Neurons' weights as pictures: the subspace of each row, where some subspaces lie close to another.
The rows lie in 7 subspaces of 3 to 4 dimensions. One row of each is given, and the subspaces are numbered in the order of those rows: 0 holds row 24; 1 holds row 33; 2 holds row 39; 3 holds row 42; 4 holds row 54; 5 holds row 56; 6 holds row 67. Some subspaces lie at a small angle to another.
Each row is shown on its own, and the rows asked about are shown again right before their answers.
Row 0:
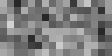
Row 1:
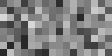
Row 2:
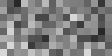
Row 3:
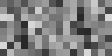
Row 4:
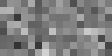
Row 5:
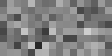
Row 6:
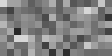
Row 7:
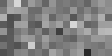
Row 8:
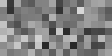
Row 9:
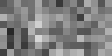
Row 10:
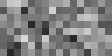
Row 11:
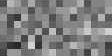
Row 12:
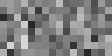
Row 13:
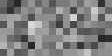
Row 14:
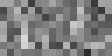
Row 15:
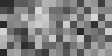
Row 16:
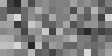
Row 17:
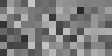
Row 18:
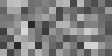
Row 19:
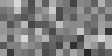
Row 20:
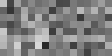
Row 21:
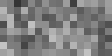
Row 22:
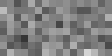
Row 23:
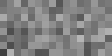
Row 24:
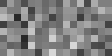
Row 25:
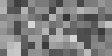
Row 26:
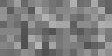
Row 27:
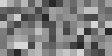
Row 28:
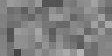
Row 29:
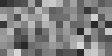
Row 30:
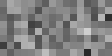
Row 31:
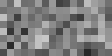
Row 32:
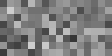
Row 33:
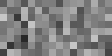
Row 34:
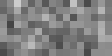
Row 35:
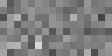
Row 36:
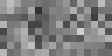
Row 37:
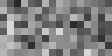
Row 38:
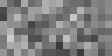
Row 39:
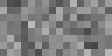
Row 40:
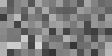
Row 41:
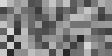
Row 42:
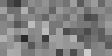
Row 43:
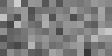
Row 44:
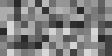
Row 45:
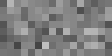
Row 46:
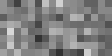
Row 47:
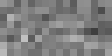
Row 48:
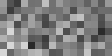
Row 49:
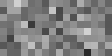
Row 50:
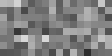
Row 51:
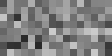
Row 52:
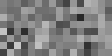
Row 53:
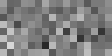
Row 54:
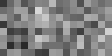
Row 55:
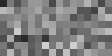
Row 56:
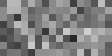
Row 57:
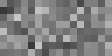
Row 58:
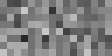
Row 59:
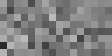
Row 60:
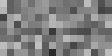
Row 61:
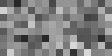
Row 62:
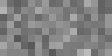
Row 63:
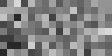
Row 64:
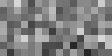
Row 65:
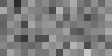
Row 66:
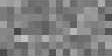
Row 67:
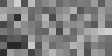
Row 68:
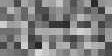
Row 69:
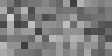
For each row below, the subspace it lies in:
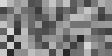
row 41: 3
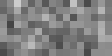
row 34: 0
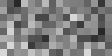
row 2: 5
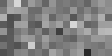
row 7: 6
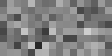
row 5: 5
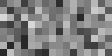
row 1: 1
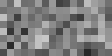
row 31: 2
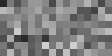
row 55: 3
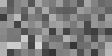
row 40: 1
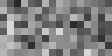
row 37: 6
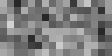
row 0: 0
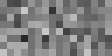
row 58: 3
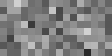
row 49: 2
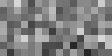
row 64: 5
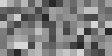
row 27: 4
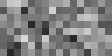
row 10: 3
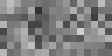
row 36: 4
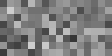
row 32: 5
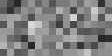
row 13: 4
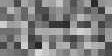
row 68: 0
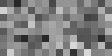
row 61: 3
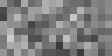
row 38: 4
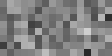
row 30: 1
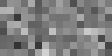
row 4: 6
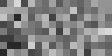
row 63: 6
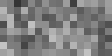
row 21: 0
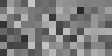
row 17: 5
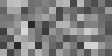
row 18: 2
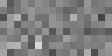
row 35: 1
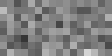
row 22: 6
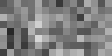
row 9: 4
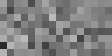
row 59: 5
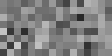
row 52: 2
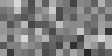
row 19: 5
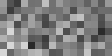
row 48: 5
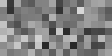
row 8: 2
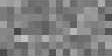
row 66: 3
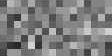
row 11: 1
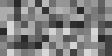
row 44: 1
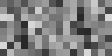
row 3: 1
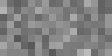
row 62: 0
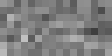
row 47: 0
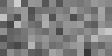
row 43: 6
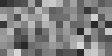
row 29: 4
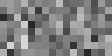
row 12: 1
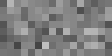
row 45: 2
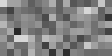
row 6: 3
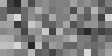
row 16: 6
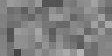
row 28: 4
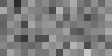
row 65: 2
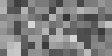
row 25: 3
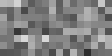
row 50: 3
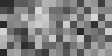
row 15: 4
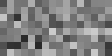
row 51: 1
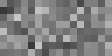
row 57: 4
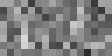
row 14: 0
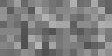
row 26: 0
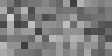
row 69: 0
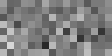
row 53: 2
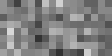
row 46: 4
